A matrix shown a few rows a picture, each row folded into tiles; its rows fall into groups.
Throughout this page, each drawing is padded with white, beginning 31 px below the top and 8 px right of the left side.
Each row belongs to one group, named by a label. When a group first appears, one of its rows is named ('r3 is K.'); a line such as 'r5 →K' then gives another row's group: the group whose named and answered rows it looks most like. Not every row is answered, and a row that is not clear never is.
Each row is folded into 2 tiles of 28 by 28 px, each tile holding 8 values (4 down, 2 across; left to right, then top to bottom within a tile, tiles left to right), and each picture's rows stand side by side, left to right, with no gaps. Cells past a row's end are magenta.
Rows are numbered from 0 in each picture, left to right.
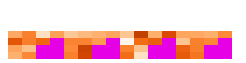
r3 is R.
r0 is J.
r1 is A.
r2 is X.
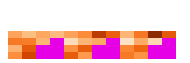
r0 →A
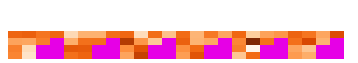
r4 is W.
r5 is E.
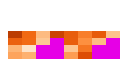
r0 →E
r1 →A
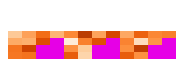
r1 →X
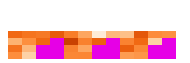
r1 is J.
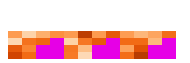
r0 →R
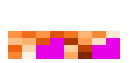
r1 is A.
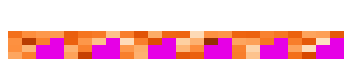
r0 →W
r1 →A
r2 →X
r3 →R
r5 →E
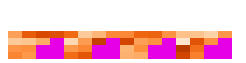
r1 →R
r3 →R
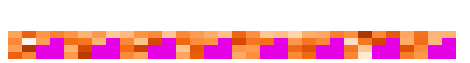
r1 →A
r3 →A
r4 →J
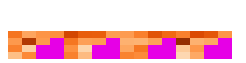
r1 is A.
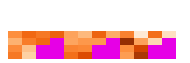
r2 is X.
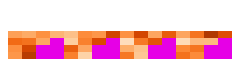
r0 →A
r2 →X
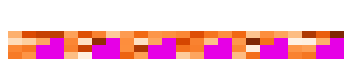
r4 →W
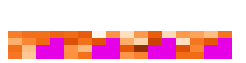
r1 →J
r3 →R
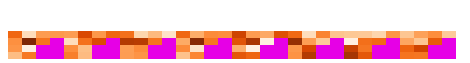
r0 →W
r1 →X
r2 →J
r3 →W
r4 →E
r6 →R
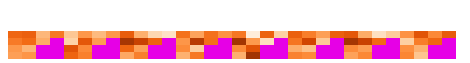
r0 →E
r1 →R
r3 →W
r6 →J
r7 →X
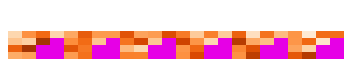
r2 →E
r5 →E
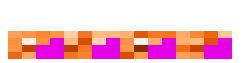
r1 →R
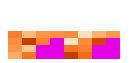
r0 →W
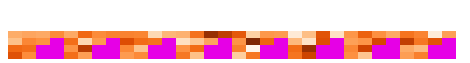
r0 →R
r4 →W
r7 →J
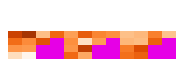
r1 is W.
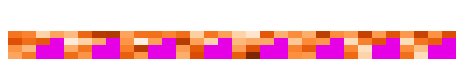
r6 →X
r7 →X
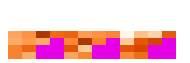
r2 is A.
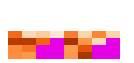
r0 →J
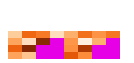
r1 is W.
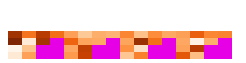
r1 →A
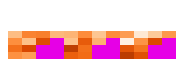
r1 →R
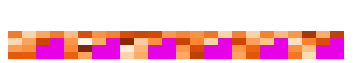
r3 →A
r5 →X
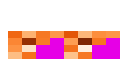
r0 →W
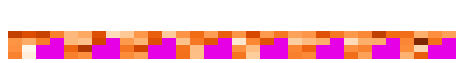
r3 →X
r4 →X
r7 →W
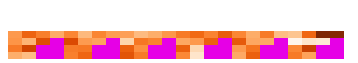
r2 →R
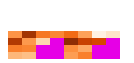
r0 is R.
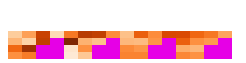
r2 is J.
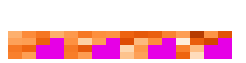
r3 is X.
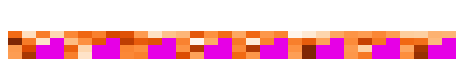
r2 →J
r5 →A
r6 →W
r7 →A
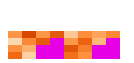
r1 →R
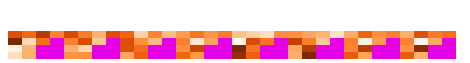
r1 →E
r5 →A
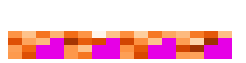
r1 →J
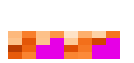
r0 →R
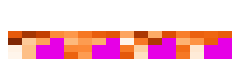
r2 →X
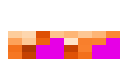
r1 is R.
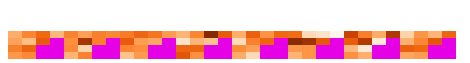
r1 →W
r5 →J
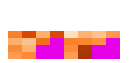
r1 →A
